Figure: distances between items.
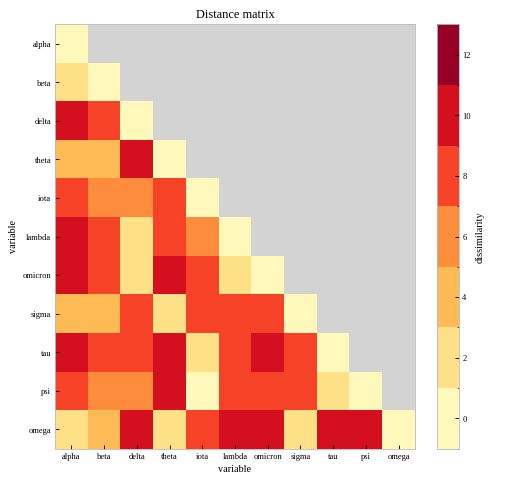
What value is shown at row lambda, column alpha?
10
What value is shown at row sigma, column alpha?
4
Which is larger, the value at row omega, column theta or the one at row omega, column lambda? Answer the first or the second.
the second
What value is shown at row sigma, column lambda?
8
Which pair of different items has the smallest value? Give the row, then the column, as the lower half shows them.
psi, iota
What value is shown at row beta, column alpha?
2
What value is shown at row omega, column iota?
8
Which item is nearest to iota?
psi
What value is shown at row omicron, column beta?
8
